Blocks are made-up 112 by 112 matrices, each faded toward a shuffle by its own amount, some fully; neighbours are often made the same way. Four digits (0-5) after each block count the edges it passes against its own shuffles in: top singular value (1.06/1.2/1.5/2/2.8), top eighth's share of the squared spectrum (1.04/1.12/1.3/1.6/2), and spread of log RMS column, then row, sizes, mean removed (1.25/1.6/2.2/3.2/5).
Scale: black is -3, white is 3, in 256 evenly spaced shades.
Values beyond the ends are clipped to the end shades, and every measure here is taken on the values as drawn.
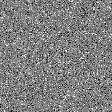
3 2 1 0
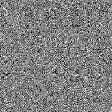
4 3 2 1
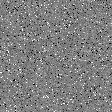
0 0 0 0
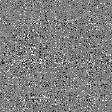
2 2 2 3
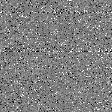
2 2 1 2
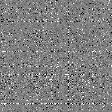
2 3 3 3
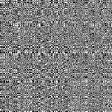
5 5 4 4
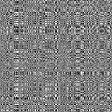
5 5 4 4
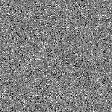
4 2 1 1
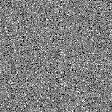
3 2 1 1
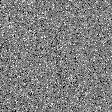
0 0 0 0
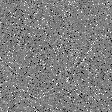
2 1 0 0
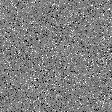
2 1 0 0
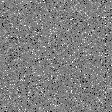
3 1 1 0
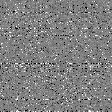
4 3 1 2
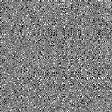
4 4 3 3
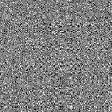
4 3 2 2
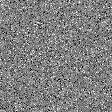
0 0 0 0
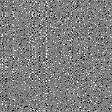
4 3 2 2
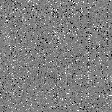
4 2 1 1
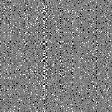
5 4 3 2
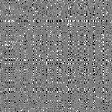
5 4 4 3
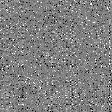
4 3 2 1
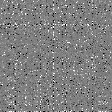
4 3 2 2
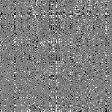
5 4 3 3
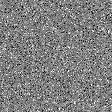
2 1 0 0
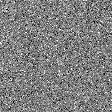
2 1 0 0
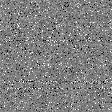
1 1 0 2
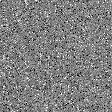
3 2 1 0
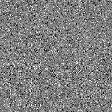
4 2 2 2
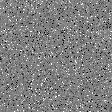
2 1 0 0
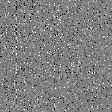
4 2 2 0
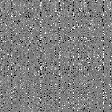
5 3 3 2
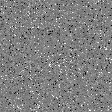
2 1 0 0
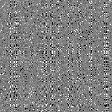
5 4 3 2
